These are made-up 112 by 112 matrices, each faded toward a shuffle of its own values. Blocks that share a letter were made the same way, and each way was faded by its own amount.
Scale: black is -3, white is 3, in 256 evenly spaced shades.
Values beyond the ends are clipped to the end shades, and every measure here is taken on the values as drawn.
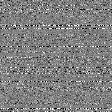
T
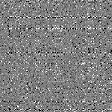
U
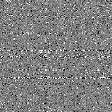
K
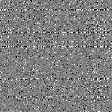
K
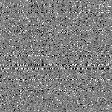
K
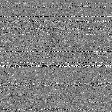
T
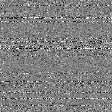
T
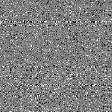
K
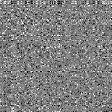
U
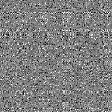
U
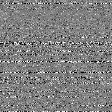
T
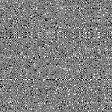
U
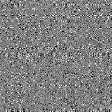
U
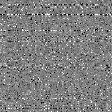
K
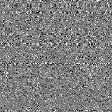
K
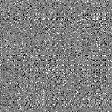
U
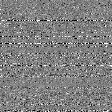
T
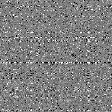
K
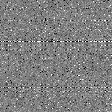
K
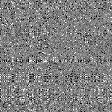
U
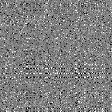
K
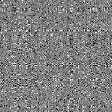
U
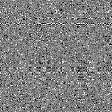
K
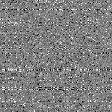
K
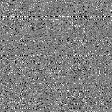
K
